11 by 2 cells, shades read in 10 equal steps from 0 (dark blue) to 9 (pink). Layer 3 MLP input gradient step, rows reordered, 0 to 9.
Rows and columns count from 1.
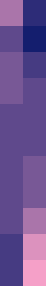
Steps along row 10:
up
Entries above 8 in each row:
0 0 0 0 0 0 0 0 0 0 1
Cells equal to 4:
4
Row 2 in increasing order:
0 3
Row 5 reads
3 3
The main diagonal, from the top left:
6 0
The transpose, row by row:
6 3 4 4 3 3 3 3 3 2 2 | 1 0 2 3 3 3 4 4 6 8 9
